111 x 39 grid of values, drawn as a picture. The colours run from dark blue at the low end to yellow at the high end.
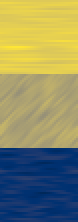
The table splits into 3 rows of 1 panel. Panel 1,1: very high, streaked across, faint in contrast. Panel 2,1: high, slanting up to the right, faint in contrast. Panel 3,1: very low, streaked across, faint in contrast.
